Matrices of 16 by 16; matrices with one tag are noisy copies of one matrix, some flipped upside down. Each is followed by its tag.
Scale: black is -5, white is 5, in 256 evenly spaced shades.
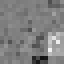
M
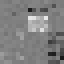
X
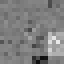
M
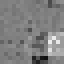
M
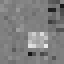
X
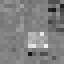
X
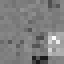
M
